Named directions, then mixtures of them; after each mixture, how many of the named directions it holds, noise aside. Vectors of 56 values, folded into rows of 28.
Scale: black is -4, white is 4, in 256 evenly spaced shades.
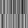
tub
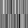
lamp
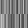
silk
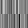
two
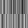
one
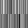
one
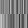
one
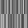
two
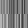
two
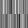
one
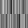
two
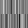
one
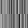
three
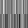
two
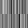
three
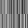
three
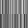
two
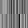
three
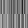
two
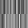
three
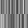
one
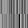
three
